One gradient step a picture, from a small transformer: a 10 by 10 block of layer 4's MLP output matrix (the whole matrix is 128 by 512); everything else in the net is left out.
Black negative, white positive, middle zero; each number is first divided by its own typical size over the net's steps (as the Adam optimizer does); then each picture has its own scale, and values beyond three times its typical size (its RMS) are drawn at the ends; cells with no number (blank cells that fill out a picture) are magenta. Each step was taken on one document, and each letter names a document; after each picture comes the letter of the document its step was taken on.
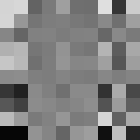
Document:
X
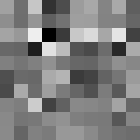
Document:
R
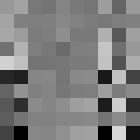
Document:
X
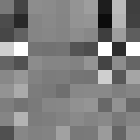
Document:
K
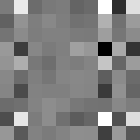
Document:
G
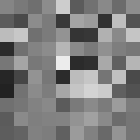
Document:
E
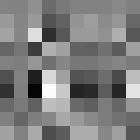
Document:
R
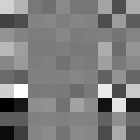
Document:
X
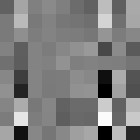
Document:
G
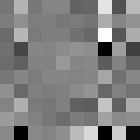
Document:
G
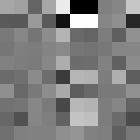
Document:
E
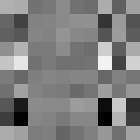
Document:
X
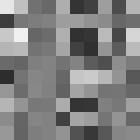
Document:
E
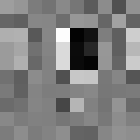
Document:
E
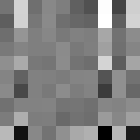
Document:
G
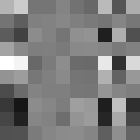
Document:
X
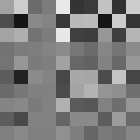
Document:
E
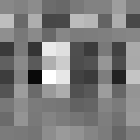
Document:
R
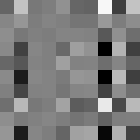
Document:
G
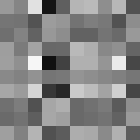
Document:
R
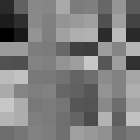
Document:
K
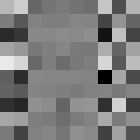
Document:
X
